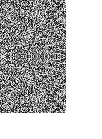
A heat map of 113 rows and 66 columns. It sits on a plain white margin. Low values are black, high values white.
Average level on the scale: 50%. Odd rows or columns: none. Slope: none. Grain: fine. Histogram: flat. Stripes: none. Mirror symmetry: top to bottom.
